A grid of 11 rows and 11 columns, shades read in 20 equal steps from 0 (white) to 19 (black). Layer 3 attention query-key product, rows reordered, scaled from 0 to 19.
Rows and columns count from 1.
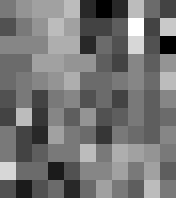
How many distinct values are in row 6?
6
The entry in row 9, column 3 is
12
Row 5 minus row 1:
1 2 2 1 1 -5 -8 -6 4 0 -9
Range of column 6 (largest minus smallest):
11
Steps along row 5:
down down down down up same down down up down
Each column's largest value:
14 17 16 17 16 16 19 16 12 14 19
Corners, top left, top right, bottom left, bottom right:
10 14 13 10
